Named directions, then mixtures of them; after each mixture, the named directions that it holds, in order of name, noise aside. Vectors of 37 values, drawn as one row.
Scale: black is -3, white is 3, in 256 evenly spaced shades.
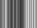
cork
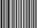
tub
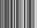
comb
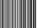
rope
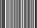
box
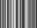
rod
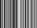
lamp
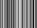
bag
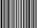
tub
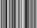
cork, rod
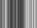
cork
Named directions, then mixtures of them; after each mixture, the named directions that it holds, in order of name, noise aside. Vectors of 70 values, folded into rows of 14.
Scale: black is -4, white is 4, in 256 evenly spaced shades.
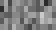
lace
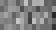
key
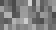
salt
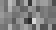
key, lace, salt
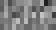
key, lace, salt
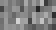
key, lace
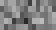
salt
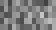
key, lace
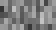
lace, salt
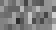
key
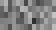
key, lace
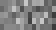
key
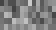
salt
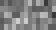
key, lace, salt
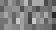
key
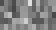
salt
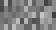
lace, salt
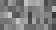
key, salt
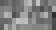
key, salt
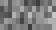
key, lace, salt
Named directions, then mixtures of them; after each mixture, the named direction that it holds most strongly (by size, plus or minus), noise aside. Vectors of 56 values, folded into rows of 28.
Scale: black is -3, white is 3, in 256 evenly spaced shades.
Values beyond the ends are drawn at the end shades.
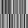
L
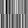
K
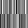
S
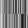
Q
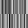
L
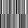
S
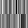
S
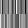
S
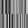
L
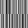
K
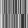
Q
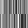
Q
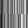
Q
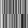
Q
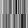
Q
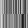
Q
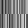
L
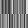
L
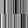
K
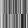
Q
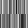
S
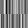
K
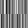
K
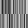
L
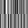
K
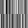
K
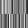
L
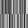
L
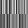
S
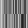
Q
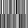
S
